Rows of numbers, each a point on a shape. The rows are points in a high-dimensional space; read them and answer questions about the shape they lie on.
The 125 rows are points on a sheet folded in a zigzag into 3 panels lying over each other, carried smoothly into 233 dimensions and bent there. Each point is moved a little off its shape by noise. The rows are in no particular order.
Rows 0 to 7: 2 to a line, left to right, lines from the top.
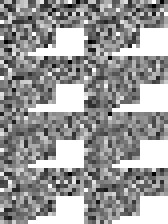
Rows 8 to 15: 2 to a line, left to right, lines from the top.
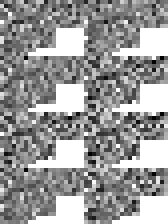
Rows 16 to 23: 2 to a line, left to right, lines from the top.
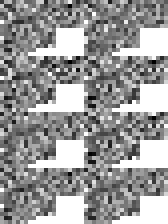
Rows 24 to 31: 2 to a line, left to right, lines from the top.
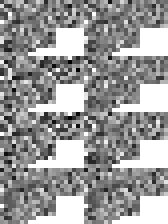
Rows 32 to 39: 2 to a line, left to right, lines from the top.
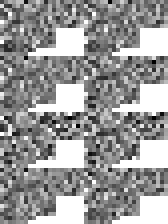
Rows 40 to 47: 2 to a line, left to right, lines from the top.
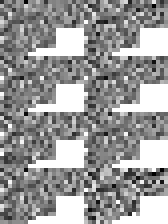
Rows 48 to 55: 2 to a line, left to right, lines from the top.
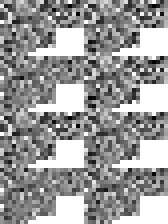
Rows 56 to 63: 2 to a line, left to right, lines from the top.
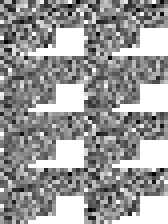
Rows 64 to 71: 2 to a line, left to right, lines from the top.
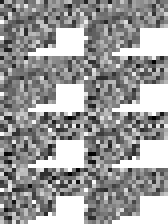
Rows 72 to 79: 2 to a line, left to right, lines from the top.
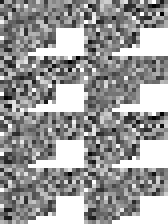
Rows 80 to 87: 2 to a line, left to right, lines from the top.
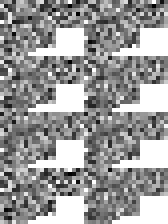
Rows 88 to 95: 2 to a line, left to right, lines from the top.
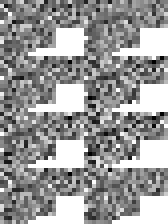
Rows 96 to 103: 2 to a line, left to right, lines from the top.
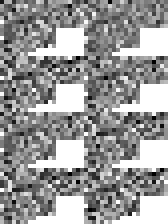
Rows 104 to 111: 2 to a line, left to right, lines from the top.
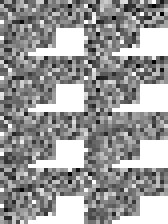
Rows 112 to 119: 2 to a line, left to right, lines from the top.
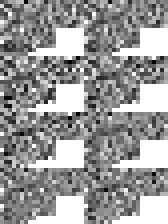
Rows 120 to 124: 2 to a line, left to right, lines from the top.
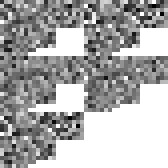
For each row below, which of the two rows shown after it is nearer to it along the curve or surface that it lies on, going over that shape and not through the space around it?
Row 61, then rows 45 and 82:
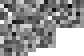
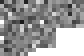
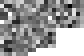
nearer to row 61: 45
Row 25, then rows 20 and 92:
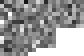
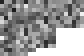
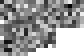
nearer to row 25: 20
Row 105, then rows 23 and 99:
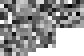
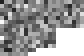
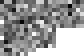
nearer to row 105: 99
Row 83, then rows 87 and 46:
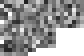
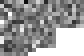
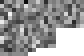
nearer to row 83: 46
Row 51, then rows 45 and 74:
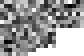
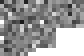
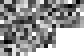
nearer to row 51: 74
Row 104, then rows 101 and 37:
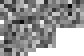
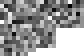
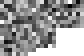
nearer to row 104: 101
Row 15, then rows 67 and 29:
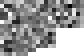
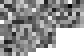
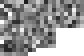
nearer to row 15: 29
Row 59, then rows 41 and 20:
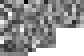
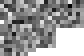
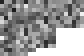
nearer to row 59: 20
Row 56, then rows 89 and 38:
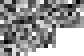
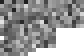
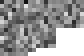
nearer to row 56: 89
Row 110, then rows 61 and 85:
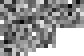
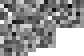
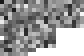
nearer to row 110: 61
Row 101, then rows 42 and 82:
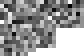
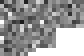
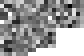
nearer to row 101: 42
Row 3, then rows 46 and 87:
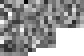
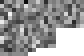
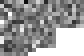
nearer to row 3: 46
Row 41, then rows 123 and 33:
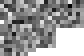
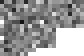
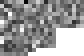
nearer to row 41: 123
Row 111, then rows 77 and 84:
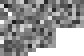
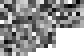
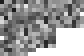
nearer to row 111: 77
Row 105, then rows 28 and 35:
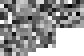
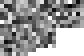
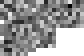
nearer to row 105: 28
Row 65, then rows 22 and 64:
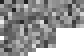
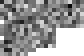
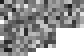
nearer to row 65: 22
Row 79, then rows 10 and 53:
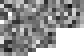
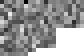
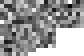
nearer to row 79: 10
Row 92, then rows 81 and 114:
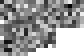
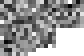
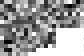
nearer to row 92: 114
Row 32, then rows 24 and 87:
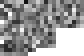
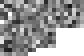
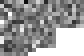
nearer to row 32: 24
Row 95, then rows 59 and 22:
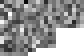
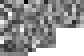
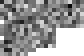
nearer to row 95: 59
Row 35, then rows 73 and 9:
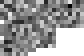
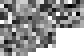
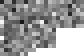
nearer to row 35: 73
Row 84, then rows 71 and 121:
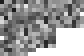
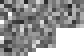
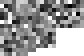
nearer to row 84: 71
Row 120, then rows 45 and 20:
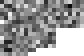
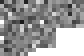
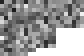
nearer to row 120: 20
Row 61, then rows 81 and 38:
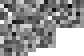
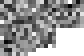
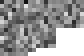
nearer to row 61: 81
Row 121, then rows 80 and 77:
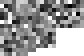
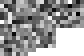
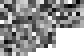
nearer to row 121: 77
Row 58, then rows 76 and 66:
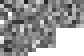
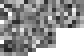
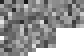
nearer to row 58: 66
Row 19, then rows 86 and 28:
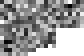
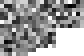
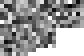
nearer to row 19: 86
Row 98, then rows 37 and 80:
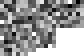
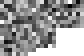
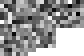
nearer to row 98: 80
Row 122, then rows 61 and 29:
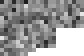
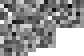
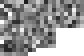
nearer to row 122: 29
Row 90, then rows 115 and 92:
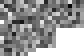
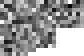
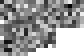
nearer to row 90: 115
